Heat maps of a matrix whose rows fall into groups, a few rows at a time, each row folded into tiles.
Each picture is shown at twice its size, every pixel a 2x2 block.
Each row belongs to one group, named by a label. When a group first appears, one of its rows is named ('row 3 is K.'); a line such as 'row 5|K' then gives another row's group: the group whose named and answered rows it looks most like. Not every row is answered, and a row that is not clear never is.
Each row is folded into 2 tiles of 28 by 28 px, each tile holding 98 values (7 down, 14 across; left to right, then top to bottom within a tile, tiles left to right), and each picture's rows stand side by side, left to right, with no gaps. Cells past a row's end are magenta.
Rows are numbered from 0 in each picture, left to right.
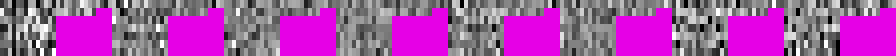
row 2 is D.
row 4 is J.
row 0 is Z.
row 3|J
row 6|J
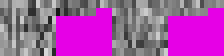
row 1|Z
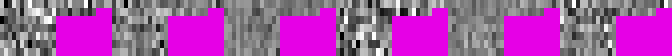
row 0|Z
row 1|J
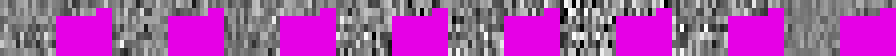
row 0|Z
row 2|Z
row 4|D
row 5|J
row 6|D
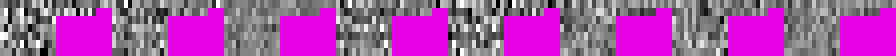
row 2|D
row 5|Z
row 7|Z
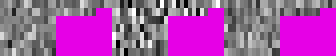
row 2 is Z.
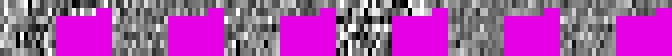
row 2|D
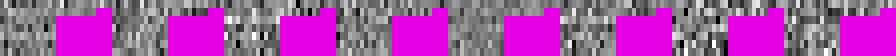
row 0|J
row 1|Z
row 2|D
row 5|D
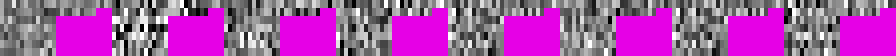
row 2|Z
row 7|J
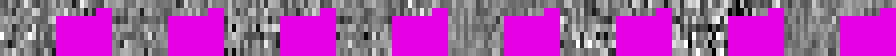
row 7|Z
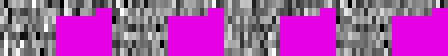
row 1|J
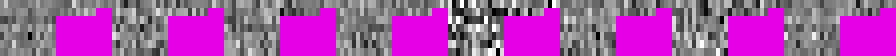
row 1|J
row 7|D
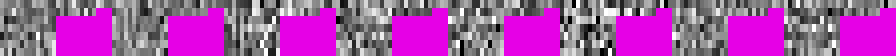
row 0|D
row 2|Z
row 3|Z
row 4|D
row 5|J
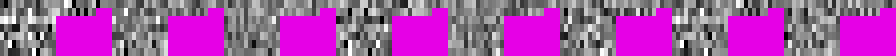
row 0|D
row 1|D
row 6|D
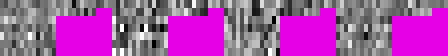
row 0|D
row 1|D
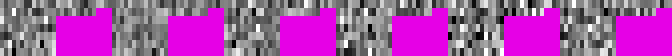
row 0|D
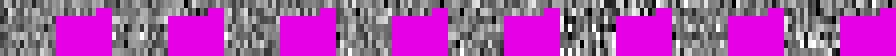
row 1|D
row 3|J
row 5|D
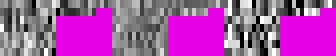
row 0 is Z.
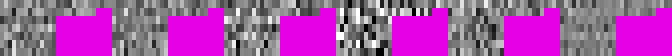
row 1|D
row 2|D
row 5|J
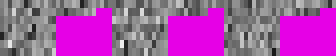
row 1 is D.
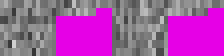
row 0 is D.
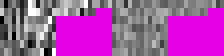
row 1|J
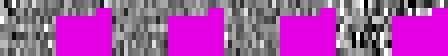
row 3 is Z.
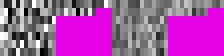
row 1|Z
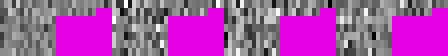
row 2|J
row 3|D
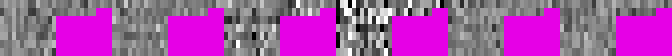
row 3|J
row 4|J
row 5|Z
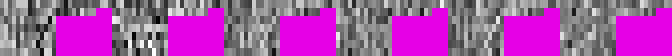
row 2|Z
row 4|Z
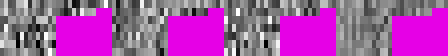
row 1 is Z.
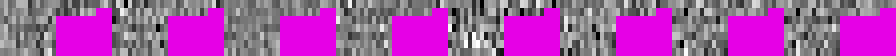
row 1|J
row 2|D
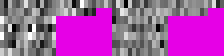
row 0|D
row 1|J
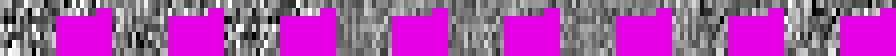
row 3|Z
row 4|Z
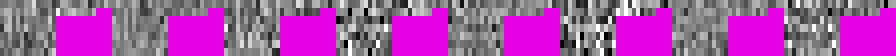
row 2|Z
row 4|J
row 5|Z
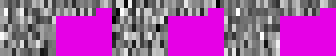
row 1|J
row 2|D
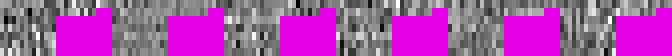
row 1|J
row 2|D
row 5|Z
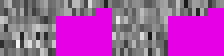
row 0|Z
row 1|D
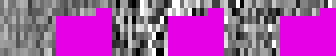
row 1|Z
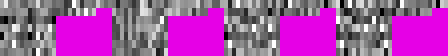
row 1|Z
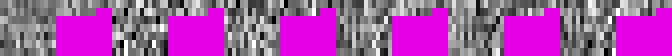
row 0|Z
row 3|Z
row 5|Z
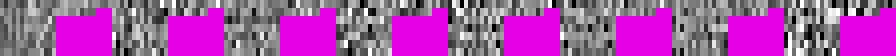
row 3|D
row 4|J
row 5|J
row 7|J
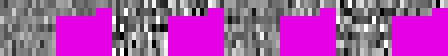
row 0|D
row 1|D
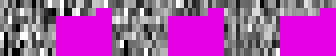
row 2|Z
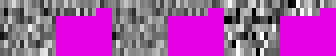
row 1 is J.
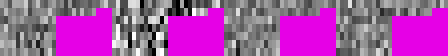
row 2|D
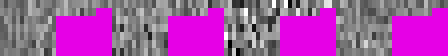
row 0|Z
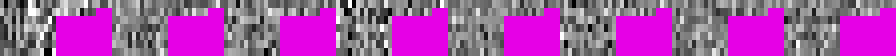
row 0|Z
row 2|J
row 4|D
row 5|J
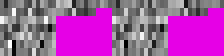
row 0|D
